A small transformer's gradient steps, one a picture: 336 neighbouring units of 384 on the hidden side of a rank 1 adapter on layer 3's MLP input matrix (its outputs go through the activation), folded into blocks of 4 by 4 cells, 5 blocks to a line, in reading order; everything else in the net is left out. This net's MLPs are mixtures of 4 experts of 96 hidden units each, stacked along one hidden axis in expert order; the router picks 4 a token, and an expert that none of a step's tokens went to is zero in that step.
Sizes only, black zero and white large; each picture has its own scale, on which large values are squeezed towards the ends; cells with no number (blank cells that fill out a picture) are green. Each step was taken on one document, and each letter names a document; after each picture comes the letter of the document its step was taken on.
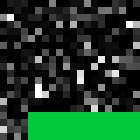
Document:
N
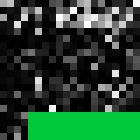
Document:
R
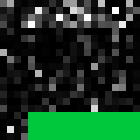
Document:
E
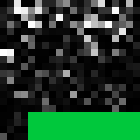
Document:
E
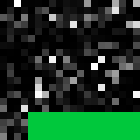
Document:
N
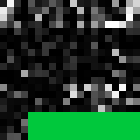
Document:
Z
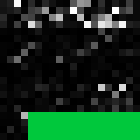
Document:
R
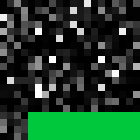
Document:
N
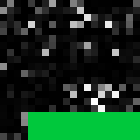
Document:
Z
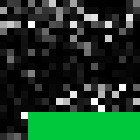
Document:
Z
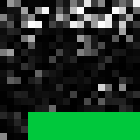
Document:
E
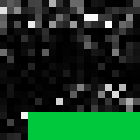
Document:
Z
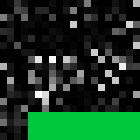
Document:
N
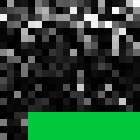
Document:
E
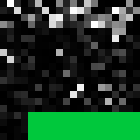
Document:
E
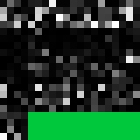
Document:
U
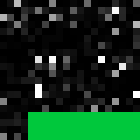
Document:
N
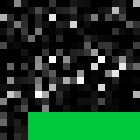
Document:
N
